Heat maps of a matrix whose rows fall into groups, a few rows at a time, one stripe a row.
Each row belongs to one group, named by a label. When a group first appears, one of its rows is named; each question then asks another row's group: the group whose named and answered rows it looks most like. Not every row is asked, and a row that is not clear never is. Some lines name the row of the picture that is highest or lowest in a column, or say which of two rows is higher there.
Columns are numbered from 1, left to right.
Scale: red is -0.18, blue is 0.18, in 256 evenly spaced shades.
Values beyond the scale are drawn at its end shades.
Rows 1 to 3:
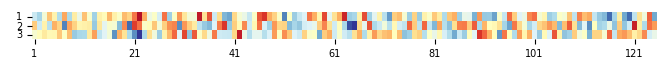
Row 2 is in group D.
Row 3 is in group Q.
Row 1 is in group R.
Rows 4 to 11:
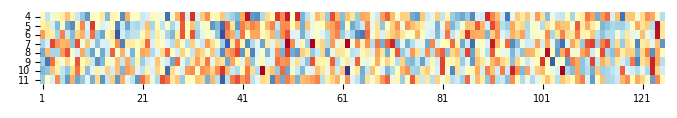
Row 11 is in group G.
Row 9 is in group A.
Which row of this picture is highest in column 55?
8
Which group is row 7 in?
A
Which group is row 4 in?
Q
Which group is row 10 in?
R
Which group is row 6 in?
D
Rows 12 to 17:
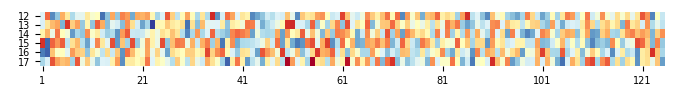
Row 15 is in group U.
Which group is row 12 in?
G
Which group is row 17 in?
A
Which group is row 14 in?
G
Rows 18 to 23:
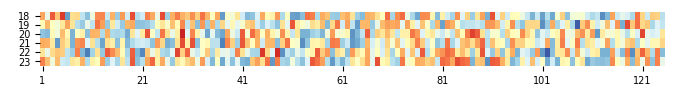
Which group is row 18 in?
U
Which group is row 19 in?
Q
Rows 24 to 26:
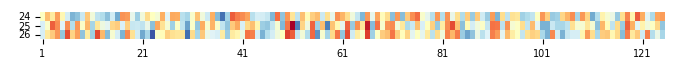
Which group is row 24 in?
G
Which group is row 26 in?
Q
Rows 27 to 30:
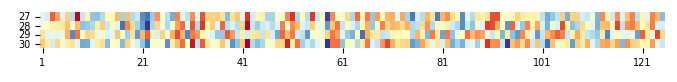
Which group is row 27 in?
A
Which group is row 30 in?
Q
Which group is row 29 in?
D
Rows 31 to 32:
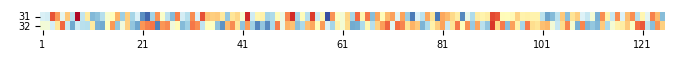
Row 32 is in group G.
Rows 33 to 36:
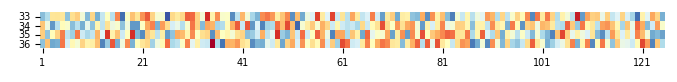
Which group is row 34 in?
G
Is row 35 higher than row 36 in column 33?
No
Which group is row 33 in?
R
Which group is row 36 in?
G
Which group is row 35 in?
U
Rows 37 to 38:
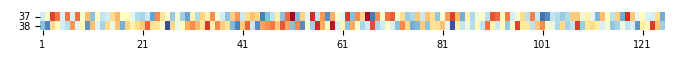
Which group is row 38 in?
R
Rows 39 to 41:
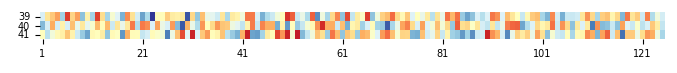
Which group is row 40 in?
R
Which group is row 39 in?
Q
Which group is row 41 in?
Q
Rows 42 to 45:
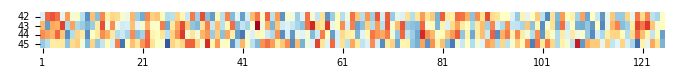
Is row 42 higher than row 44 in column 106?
No
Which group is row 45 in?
R
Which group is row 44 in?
U
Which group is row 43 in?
U
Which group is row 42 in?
U
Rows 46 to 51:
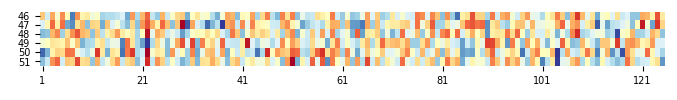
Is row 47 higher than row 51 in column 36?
Yes
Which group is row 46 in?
D
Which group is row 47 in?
D
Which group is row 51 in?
A
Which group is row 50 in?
Q
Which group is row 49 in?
Q
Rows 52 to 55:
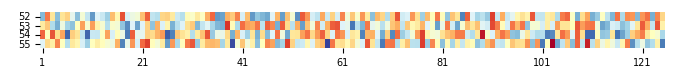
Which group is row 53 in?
D
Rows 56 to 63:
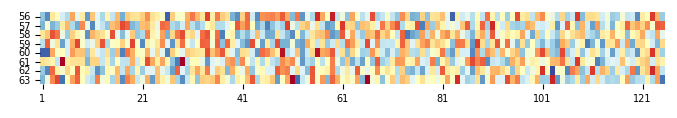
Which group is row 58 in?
U
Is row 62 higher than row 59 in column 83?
No
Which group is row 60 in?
R
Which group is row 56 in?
R
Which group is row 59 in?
U
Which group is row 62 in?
A
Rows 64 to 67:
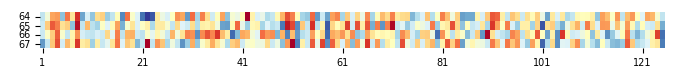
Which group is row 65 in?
A
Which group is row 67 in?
A
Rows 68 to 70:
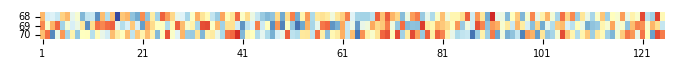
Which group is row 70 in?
G
